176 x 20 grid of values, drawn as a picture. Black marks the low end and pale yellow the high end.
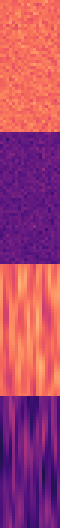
It is made of 4 by 1 panels. Panel 1,1: high, fine-grained, faint in contrast. Panel 2,1: low, fine-grained, faint in contrast. Panel 3,1: high, streaked downward. Panel 4,1: low, streaked downward.
